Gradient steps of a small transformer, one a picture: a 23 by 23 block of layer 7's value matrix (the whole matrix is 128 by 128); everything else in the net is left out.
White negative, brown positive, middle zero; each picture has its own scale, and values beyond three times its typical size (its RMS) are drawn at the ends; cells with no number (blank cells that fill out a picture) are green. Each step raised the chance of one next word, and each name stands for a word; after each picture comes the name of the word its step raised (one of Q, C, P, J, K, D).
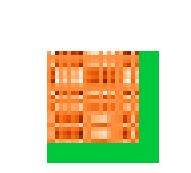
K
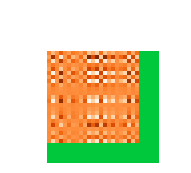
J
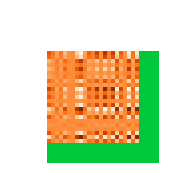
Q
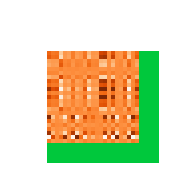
Q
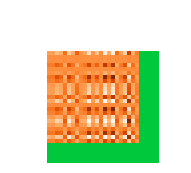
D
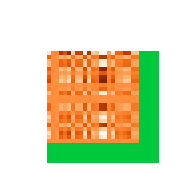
K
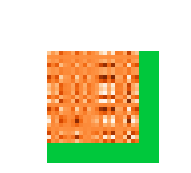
D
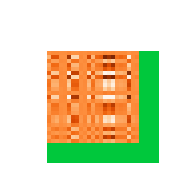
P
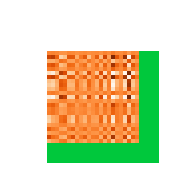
P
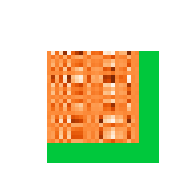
K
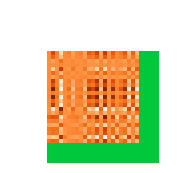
Q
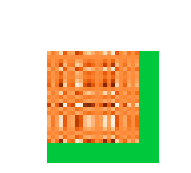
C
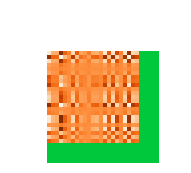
C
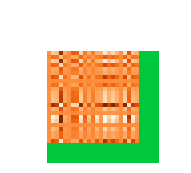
C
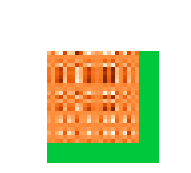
K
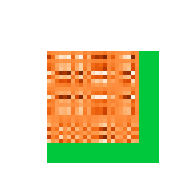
P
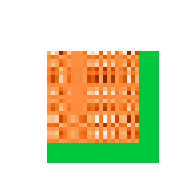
K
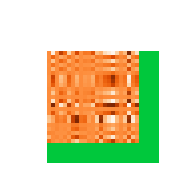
C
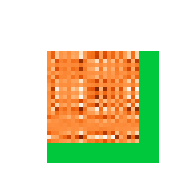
Q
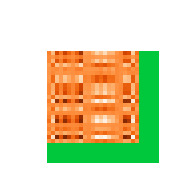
D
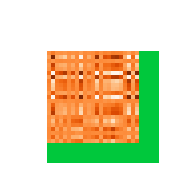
P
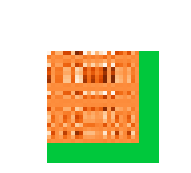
K
